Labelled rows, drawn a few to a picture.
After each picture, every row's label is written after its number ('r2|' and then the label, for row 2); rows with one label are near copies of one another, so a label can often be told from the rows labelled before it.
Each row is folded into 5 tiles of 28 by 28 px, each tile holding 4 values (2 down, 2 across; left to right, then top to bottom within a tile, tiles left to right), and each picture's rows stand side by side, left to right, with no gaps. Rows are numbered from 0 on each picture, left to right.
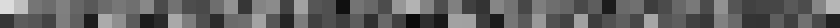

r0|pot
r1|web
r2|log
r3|web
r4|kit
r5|log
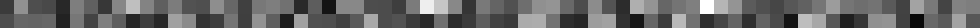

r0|log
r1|web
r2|kit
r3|pot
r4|web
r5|pot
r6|web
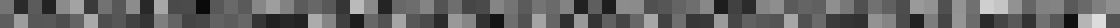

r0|kit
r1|log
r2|web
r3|web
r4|kit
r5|kit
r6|web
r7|pot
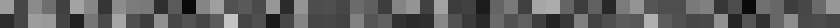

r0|web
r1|kit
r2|log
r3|log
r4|kit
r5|kit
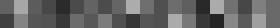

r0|log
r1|web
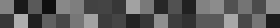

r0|kit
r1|kit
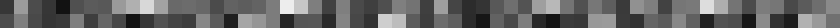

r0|log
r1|pot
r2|pot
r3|log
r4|web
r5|pot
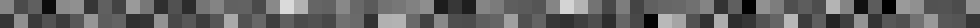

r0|kit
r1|kit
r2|pot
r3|kit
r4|pot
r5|kit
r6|kit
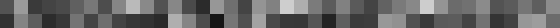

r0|log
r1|web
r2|pot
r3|pot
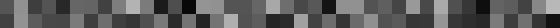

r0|log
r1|kit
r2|kit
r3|log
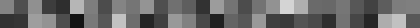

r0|web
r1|web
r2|pot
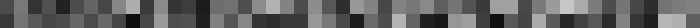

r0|log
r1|log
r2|web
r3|web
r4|pot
